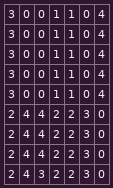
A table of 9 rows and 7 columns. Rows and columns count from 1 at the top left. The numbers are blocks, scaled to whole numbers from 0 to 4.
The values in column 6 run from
0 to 3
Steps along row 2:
down same up same down up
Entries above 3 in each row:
1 1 1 1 1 2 2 2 1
